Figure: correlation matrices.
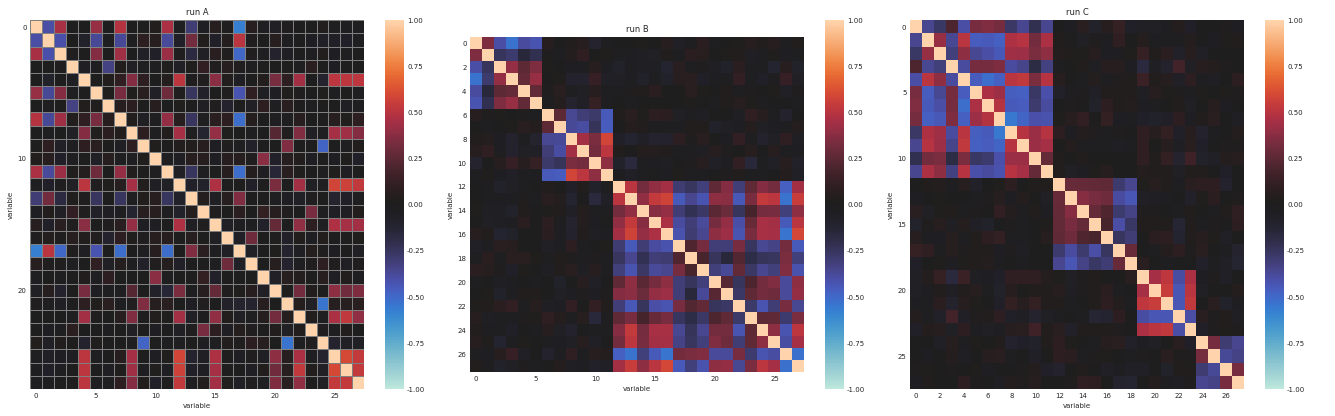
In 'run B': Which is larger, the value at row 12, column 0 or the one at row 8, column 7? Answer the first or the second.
the first
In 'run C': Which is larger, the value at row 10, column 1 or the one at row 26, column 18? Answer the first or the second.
the first
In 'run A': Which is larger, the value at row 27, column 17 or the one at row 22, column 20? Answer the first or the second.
the second
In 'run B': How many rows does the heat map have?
28
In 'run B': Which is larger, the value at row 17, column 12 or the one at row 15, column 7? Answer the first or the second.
the second
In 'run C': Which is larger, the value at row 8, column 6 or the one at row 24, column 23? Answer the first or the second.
the second
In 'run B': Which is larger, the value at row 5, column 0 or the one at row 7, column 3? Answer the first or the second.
the second
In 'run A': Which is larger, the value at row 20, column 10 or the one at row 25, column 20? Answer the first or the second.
the second
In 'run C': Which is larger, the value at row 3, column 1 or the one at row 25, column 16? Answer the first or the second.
the second
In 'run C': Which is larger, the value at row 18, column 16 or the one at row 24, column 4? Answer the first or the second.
the second
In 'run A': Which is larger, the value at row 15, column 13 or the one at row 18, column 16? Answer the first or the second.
the second
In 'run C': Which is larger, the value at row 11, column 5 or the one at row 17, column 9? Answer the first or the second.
the second
